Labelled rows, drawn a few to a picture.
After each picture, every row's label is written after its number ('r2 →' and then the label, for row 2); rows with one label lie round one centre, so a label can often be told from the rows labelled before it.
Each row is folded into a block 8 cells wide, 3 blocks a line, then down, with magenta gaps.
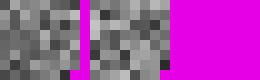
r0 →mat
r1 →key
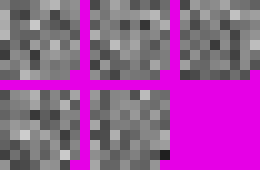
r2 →key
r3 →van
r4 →mat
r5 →van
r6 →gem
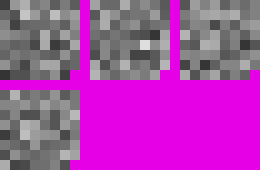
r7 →mat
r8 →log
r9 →van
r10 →van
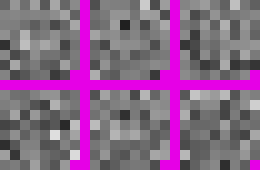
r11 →van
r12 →van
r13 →gem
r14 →log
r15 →van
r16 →mat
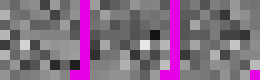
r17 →gem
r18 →log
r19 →log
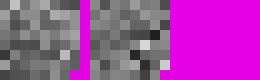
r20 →mat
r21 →log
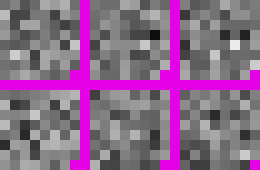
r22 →key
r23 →log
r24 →log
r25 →key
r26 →van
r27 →van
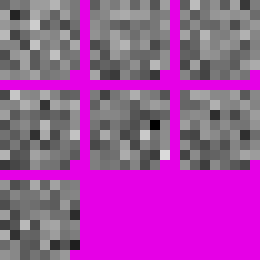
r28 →key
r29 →van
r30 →van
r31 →mat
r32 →log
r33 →van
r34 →gem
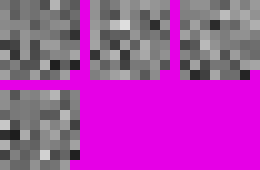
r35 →gem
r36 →key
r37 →van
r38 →gem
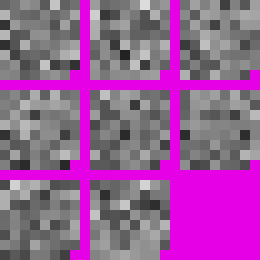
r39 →gem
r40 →key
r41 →van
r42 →van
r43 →mat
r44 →van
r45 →mat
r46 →key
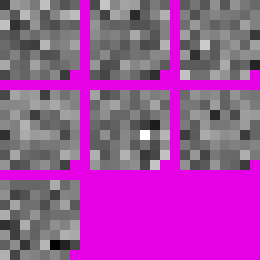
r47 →mat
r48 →mat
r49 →gem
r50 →van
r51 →log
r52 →van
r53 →gem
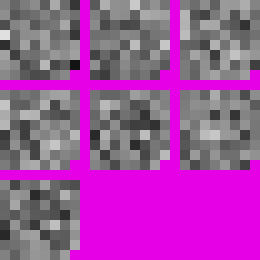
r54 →gem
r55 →mat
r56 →key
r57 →key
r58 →log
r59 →van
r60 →log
